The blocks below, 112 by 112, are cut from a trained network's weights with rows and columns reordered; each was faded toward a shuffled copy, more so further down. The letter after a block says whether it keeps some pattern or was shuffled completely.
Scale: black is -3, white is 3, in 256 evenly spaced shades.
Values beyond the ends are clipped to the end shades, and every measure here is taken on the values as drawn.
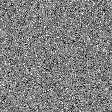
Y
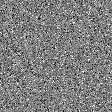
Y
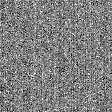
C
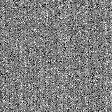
C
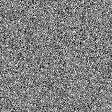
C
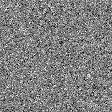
Y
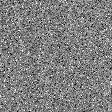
Y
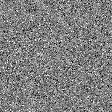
Y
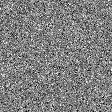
Y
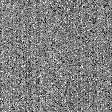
C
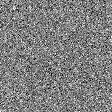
C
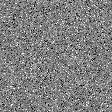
Y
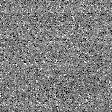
C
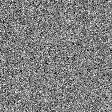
C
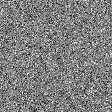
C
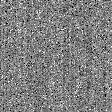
C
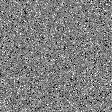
Y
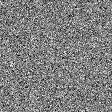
Y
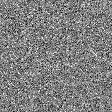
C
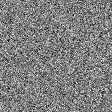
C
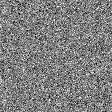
Y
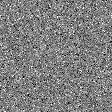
Y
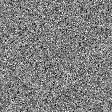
Y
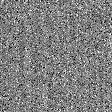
C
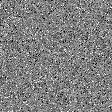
Y
